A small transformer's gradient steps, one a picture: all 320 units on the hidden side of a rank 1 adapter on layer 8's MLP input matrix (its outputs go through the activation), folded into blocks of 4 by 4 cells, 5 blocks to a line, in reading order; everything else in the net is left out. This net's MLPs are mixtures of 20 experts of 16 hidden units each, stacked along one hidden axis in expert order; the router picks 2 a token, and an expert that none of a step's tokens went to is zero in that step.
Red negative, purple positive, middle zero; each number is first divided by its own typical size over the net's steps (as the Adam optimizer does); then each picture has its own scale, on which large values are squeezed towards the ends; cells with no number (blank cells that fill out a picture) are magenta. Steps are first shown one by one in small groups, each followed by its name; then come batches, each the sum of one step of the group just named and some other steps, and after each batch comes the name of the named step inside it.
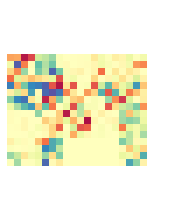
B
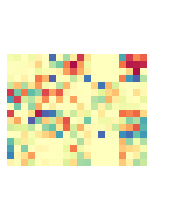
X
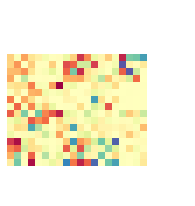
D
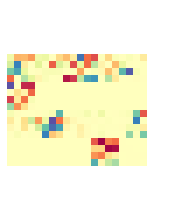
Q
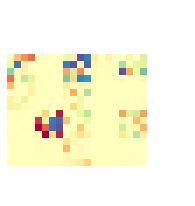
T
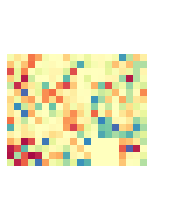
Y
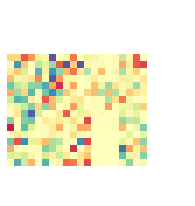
B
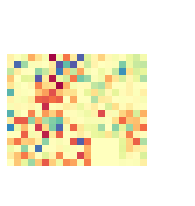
T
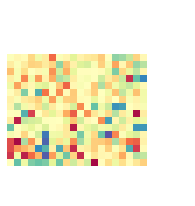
Y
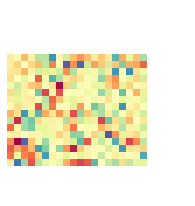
D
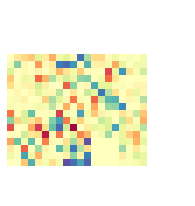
T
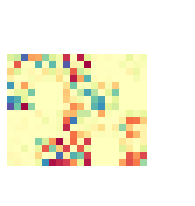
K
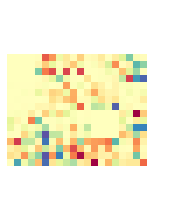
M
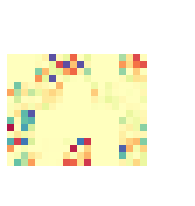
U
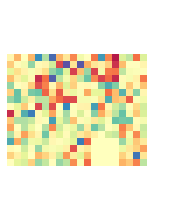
U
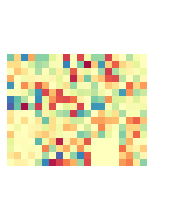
K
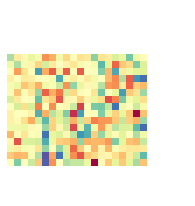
M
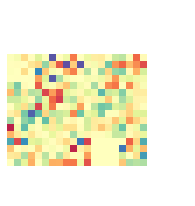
U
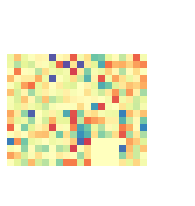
U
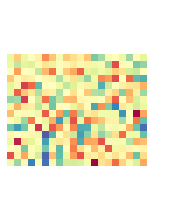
M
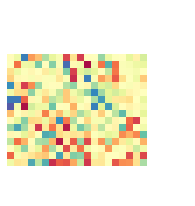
K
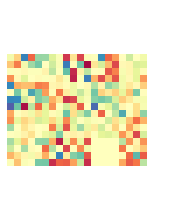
K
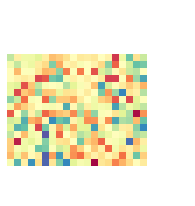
M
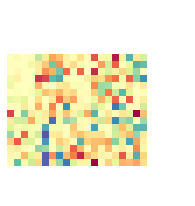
M
